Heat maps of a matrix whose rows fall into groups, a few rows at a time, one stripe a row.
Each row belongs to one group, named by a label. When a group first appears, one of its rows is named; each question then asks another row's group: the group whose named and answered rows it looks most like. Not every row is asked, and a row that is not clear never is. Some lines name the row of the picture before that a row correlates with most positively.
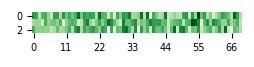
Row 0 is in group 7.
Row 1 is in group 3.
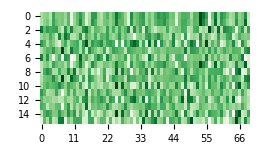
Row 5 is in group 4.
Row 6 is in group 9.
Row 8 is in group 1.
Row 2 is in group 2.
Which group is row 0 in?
3
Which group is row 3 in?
9
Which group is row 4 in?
7
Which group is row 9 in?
4
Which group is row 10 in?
1
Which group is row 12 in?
7
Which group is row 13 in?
9
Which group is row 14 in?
1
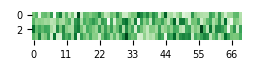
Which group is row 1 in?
7
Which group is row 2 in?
2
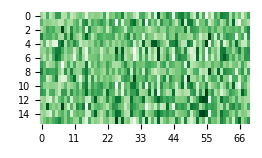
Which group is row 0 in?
1
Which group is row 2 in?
4
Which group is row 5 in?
1
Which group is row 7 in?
9
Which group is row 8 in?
2
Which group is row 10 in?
7
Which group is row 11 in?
7
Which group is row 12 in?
3
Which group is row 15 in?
1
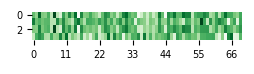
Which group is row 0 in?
4
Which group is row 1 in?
2
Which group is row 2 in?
4
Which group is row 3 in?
1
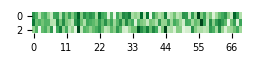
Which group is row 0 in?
7
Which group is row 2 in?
9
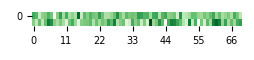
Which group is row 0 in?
9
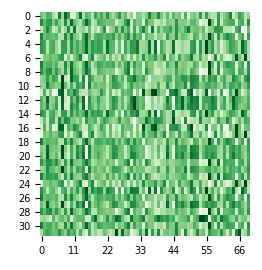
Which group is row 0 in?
9
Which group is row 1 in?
2
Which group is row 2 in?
1
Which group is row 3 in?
2
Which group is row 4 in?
7
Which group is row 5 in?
7
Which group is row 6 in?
3
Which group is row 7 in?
2
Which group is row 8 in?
2
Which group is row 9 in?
4
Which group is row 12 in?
4
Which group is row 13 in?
4
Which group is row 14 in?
7
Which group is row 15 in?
9
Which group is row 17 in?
3
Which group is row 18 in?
2
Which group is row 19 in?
4
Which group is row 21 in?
2
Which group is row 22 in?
4
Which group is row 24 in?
3
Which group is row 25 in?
7
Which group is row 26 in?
2
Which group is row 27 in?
4
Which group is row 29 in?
3
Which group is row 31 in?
1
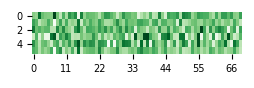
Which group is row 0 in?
4
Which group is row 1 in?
9
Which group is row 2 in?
2
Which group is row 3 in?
3
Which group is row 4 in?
7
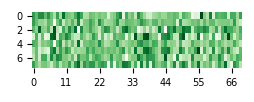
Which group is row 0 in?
2
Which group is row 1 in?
9
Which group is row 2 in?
4
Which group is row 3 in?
3
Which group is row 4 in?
9
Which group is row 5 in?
3
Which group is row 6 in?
9
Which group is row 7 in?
7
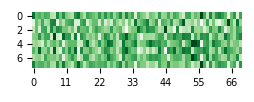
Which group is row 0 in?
2
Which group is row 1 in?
3
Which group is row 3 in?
4
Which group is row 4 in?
3
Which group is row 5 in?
4
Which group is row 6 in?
3
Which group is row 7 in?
2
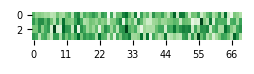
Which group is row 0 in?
7
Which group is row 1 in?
2
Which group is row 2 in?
4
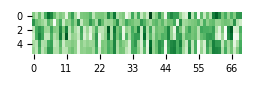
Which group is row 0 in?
1
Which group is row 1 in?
9
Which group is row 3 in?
1
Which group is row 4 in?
1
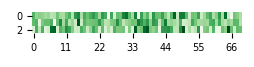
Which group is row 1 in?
9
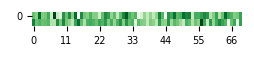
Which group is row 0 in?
4
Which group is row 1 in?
2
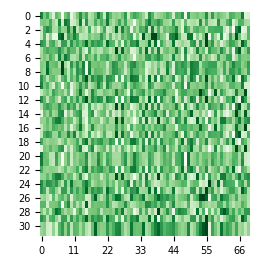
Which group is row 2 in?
1
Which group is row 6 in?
9
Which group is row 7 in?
4
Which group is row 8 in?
4
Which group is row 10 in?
9
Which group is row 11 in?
3
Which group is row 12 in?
7
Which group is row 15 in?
1
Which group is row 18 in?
7
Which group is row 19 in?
3
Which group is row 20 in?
9
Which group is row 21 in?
9
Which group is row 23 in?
1
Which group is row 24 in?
2
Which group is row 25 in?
7
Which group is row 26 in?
3
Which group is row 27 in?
9
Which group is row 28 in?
1
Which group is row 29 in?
7
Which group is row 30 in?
3
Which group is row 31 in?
3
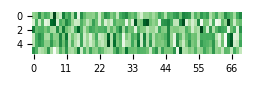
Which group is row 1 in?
3
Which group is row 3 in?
1
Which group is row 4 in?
1
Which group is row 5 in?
9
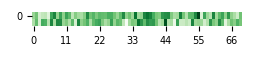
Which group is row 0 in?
3
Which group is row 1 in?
9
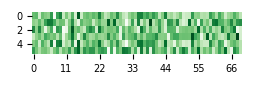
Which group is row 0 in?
9
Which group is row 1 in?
1
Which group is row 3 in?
3
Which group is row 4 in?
9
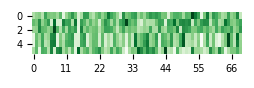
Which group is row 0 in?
3
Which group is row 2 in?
4
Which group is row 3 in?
3
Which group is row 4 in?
3
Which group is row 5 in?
9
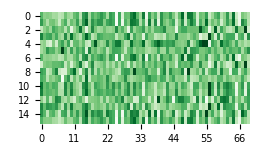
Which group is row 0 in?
7
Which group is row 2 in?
3
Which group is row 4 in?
3
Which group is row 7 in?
3
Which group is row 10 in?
2
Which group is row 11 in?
2
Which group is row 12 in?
1
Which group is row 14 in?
7
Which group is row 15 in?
7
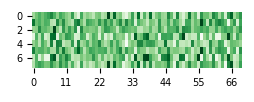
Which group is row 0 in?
1
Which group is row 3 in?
3
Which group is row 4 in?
9
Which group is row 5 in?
2
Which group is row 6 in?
3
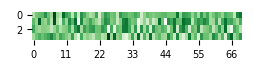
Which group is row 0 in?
4
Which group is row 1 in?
4
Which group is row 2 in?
7
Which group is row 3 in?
1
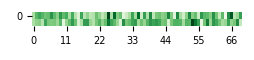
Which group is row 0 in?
1
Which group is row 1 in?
3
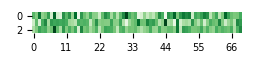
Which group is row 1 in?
9
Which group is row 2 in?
4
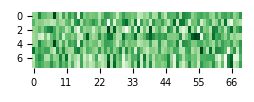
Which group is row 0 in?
4
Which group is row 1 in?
7
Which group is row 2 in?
1
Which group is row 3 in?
3
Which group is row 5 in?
2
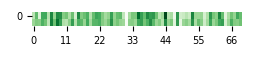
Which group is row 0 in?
9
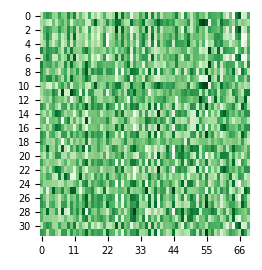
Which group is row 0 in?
1
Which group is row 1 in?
3
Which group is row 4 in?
1
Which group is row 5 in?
2
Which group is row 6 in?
1
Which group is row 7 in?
2
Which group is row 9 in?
2
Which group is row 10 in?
3
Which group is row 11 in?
4
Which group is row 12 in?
3
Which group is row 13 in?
7
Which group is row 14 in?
1
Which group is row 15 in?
9
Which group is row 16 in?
1
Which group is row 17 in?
7
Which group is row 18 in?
9
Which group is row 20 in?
1
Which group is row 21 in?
7
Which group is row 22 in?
1
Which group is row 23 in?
9
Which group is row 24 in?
7
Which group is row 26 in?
7
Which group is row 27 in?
7
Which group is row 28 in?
4
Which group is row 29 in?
7
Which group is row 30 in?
1
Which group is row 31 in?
7
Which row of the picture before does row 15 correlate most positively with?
0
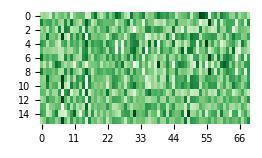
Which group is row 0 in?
3
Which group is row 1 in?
2
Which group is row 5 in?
7
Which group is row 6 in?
2
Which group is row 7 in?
1
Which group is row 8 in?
2
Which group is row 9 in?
4
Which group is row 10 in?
4
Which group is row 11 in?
9
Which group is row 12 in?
4
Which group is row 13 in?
9
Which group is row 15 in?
4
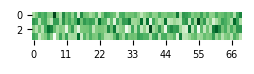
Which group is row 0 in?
4
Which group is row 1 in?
7
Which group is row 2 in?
1
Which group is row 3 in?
9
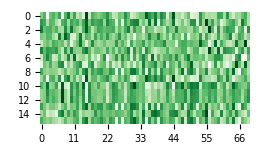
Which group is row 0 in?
9
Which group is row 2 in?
2
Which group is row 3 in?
9
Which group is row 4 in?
3
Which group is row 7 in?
3
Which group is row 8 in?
7
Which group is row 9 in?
9
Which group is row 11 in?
4
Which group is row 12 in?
4
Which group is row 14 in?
3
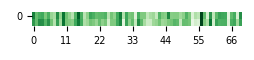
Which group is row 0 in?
2
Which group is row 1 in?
2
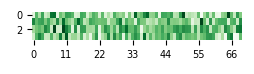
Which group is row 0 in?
3
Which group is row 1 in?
2
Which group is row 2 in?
4
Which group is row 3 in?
1
